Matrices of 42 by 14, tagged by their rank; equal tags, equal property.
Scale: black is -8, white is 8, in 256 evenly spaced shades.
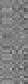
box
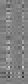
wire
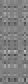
wire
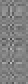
wire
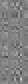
box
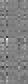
wire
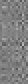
box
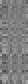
wire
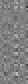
box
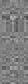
wire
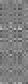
wire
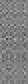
box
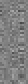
box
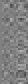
box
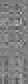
box
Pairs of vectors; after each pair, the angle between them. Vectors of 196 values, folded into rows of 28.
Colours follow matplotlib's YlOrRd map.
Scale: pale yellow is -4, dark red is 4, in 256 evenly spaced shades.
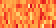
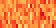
nearly parallel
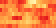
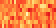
partly aligned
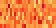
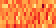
partly aligned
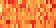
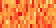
partly opposed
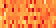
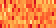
partly aligned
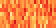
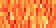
nearly parallel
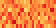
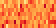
partly aligned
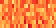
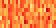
partly aligned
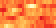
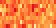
partly opposed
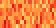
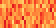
nearly parallel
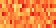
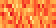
partly aligned
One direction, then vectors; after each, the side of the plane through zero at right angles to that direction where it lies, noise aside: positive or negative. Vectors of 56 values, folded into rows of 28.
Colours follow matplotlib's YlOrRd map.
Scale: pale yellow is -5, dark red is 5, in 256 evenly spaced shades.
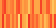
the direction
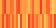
positive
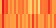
positive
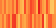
positive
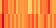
positive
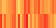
negative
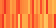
positive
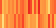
negative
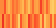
positive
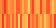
positive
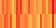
negative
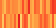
negative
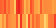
positive
